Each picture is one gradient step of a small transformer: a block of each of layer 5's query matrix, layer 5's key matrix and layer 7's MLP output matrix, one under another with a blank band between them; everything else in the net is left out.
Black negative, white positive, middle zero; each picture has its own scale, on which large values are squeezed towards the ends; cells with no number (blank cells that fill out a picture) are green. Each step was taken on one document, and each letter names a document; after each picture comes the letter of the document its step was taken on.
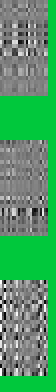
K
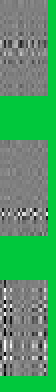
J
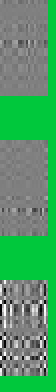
K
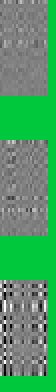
J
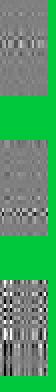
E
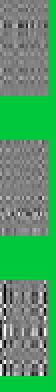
J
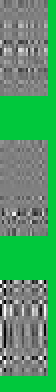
K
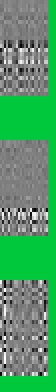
J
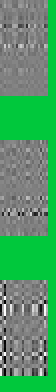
K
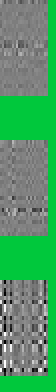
J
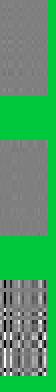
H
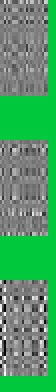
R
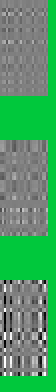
H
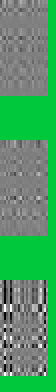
E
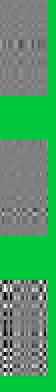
E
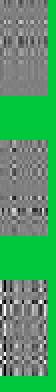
K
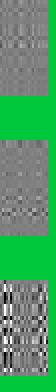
E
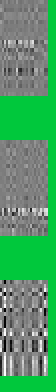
J
